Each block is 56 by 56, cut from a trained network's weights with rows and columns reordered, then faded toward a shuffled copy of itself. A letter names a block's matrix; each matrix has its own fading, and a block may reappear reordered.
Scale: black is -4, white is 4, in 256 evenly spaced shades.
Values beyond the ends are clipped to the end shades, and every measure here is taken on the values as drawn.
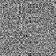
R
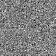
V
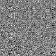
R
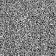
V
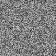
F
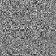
R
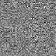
R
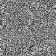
R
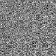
R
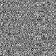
R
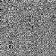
R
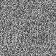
F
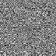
R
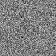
F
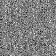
V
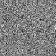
R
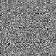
R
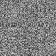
F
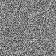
F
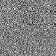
R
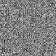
R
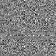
R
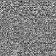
R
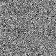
V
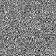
R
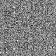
V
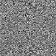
R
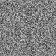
F
